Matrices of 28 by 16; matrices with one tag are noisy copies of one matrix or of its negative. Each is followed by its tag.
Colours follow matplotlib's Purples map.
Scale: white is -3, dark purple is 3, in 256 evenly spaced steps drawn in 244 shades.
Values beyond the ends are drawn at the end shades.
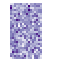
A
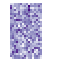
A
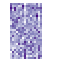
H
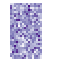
A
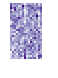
H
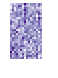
H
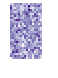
A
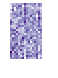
H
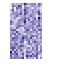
H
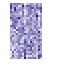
H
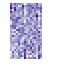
H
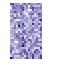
A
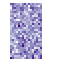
A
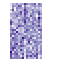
H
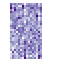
H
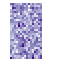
A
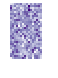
A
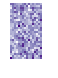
A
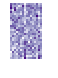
H
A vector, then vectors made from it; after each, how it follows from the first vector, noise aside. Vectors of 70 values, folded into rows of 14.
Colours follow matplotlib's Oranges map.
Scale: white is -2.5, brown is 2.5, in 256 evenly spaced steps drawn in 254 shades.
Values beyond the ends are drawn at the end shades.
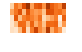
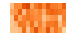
shrunk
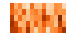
negated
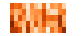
negated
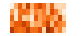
reversed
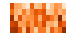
negated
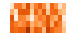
reversed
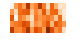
reversed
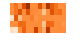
partly zeroed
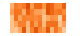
shrunk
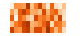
reversed
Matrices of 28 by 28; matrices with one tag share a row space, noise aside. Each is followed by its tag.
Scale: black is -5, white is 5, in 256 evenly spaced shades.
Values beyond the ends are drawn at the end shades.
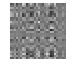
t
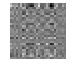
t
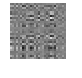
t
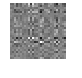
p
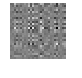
p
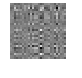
p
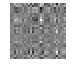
p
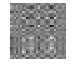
t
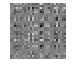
p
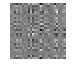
p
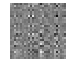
p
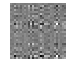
p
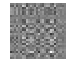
t
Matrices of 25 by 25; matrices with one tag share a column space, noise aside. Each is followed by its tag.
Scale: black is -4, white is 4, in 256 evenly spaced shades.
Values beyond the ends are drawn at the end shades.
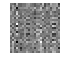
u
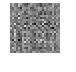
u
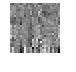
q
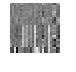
q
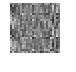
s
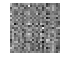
u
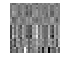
q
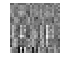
q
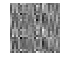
s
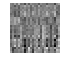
q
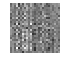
u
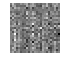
u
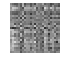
u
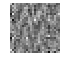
s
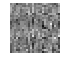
s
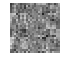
s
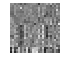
q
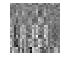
q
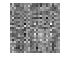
u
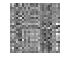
u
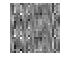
s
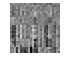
q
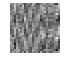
s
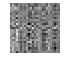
u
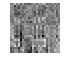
q
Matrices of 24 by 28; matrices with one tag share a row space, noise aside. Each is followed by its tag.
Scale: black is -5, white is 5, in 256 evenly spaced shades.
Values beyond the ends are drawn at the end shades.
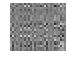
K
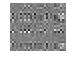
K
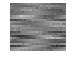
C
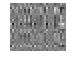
K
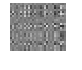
K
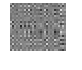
K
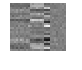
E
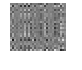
K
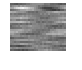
C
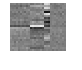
E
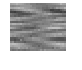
C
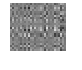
K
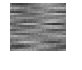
C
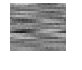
C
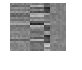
E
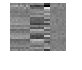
E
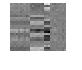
E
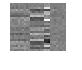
E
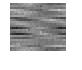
C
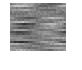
C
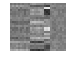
E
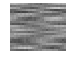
C
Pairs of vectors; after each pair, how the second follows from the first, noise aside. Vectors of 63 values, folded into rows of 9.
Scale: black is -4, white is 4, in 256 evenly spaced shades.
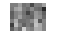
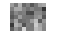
copied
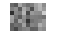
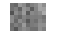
shrunk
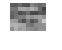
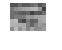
copied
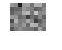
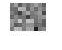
reversed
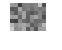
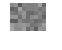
shrunk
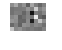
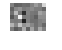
reversed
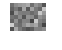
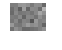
shrunk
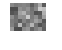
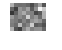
copied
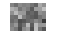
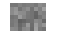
shrunk
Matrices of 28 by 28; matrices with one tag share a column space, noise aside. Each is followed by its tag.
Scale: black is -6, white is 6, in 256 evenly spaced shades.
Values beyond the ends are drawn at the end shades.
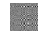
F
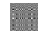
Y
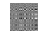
Y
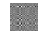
F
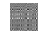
Y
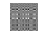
Y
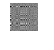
F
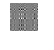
Y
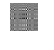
Y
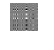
Y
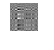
Y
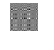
Y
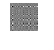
F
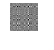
F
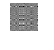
F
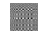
Y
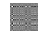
F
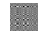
F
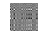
Y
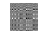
Y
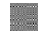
F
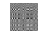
Y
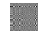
F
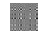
Y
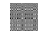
Y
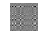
F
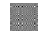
F
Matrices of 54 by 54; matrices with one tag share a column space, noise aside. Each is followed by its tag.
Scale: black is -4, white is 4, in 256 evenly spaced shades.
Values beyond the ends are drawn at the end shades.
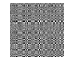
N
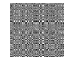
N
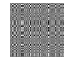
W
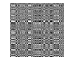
N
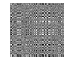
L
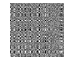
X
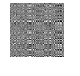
N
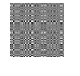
N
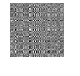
X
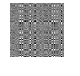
N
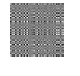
L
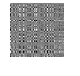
X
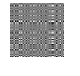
N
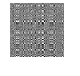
N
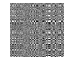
N
